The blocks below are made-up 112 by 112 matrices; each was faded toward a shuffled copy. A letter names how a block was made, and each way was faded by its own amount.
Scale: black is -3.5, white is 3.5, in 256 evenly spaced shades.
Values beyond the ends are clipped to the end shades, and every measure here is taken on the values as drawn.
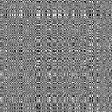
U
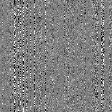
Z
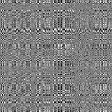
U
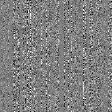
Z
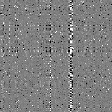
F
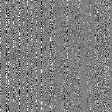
Z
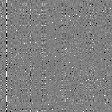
F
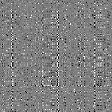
F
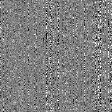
Z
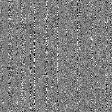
Z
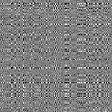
U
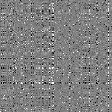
F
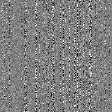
Z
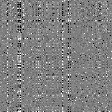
F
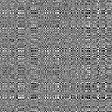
U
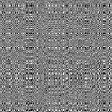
U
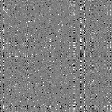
F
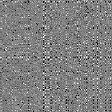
F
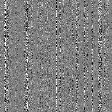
Z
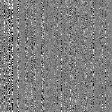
Z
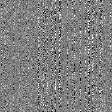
Z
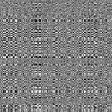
U
